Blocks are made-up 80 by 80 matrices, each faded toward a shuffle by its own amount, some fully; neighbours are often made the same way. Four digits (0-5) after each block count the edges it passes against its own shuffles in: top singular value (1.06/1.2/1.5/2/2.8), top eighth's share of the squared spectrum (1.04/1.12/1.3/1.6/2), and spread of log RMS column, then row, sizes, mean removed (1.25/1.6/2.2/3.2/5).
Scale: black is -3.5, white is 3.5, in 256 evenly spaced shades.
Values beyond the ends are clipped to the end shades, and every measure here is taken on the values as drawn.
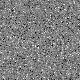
2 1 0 0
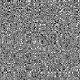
4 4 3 2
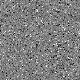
3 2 1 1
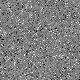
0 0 0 0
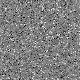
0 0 0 0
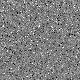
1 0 0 0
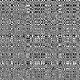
5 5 3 4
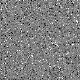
3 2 1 1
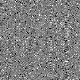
3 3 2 1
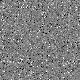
3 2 1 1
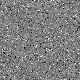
0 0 0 0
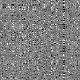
4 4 2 2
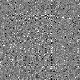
4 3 2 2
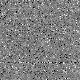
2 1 0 1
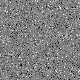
1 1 0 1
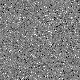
0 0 0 1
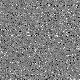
1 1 0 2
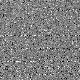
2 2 0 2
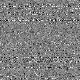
2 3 0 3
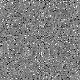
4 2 1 1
